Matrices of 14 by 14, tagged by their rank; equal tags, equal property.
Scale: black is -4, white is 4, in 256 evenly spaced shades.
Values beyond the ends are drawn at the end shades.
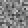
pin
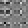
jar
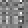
jar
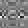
jar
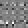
jar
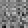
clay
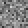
pin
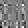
jar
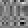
jar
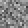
pin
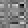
jar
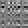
jar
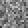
pin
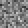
pin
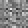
clay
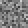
pin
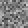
pin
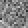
pin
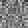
clay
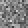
pin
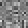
clay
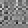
clay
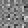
clay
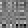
jar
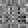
clay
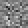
clay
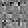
clay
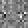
clay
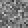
pin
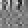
jar
